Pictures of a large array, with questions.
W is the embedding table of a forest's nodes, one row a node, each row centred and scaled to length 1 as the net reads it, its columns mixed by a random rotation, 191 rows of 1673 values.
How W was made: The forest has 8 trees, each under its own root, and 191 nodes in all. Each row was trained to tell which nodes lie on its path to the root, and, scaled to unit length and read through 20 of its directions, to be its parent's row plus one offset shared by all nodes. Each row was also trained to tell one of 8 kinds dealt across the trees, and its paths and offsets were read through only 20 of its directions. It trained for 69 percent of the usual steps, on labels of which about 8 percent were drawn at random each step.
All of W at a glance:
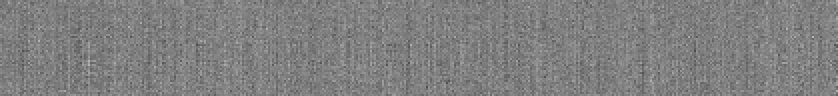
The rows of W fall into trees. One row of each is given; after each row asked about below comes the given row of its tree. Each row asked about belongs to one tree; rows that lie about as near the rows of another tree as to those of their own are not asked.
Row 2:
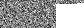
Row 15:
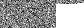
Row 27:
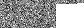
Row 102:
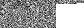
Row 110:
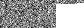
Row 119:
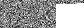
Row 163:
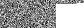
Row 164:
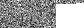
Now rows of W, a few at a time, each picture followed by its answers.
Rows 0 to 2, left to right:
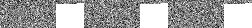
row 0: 102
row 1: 119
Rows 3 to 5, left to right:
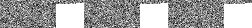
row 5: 163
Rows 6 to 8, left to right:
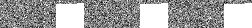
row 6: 27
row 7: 110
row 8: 163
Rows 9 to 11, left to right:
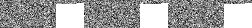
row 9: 15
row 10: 102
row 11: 119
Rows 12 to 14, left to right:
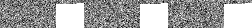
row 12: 163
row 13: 2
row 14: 110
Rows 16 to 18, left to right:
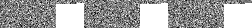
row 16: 164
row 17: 119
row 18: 27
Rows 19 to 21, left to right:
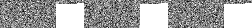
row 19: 102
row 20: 110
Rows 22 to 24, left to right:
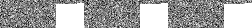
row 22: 119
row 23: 102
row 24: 2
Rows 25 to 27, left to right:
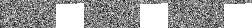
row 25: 119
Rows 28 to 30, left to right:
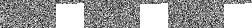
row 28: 27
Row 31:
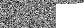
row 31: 163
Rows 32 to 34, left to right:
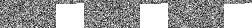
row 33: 102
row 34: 15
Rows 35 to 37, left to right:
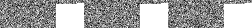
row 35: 163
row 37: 163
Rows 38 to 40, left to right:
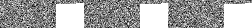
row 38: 110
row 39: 102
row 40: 163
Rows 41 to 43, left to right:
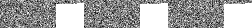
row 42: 119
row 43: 27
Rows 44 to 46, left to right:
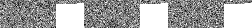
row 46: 163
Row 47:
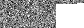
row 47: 119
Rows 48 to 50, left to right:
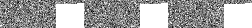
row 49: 163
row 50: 110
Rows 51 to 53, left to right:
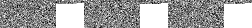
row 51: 163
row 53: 163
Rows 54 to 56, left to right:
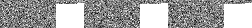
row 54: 119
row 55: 119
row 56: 163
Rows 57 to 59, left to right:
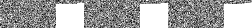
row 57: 27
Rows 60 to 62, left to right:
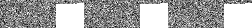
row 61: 102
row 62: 27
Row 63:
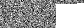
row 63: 2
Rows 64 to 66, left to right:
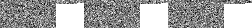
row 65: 164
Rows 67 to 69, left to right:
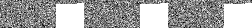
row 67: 15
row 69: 119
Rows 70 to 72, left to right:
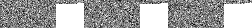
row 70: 119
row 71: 102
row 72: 164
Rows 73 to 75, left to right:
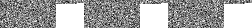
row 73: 2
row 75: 2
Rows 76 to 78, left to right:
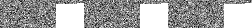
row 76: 119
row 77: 110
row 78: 163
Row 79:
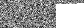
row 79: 27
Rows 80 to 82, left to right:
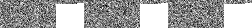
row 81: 164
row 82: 164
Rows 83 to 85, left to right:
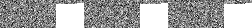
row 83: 110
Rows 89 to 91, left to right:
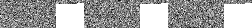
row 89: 102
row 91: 119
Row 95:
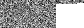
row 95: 27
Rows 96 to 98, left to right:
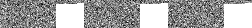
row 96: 102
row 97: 27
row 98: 163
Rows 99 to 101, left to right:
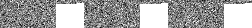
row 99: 164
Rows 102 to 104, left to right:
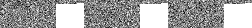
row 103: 102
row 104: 110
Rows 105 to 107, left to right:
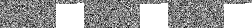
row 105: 164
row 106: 102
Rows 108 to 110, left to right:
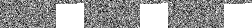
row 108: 102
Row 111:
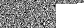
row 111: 102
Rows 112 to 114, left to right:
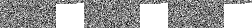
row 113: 163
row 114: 164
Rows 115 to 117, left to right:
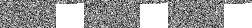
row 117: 110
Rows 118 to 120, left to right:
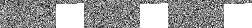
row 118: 102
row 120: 102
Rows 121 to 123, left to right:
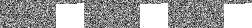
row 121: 102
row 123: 102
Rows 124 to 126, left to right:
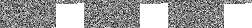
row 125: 163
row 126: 102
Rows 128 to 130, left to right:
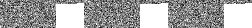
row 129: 102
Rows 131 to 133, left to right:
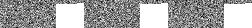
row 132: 2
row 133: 15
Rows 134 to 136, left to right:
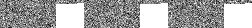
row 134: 27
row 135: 163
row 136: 27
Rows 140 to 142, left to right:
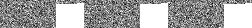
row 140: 164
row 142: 27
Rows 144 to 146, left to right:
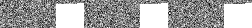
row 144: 27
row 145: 163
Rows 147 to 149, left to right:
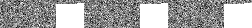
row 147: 102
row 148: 102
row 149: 163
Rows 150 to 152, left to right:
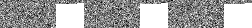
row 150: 27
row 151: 15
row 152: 163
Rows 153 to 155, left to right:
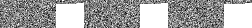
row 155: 15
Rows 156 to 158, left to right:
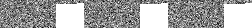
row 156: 2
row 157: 102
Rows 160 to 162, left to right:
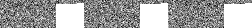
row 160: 163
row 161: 2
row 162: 102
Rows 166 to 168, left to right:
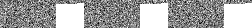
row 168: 110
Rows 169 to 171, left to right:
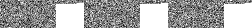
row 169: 163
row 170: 2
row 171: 163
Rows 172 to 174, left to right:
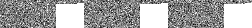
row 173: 102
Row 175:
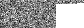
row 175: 119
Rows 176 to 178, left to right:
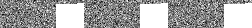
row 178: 27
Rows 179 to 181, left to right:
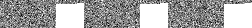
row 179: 110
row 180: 164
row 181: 163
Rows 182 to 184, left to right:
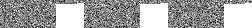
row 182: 2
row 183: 2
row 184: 163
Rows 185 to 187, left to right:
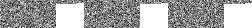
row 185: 163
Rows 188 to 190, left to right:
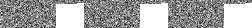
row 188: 102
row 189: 119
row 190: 110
